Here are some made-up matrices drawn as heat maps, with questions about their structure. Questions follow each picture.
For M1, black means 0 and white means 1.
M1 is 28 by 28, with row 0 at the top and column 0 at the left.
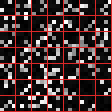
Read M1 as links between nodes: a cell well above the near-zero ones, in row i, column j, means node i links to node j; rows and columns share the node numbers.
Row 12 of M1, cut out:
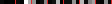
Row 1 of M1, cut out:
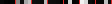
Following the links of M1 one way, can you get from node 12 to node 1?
yes
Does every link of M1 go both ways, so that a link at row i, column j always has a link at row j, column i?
yes
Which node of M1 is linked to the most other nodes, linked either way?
node 11
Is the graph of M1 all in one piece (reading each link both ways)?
yes
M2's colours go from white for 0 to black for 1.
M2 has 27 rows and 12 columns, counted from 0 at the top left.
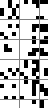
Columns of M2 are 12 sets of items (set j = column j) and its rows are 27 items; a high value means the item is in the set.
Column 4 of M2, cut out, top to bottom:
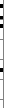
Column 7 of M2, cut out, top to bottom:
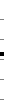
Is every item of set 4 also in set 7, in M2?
no
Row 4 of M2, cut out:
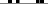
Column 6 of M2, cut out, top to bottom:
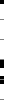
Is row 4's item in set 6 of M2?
no
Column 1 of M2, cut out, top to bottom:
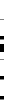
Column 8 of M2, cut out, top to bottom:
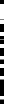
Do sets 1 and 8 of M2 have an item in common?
yes
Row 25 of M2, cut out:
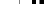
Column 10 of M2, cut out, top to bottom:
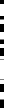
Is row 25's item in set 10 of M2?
yes
